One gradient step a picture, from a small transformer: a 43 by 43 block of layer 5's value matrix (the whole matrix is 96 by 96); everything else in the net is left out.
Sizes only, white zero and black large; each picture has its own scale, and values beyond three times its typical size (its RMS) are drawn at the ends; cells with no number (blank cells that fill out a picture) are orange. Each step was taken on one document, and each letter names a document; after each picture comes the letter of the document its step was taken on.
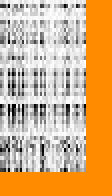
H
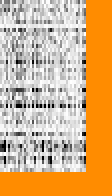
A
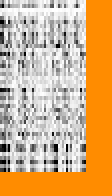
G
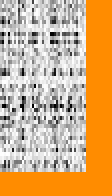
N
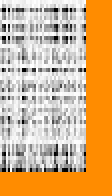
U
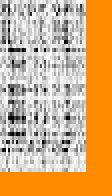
H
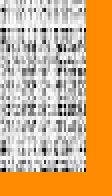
U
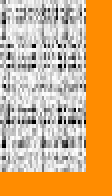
U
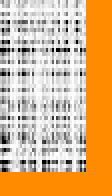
G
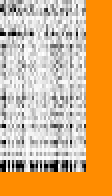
N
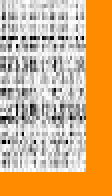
A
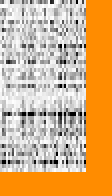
N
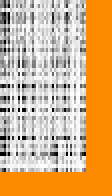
G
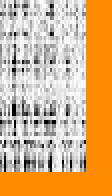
A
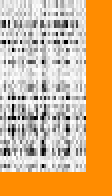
H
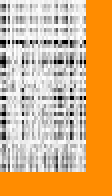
U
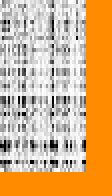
G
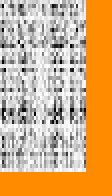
N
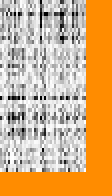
H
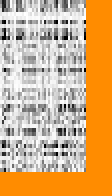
U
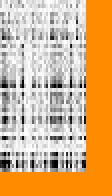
N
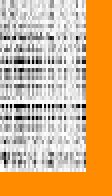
A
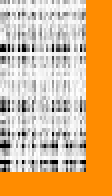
G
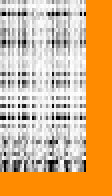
G
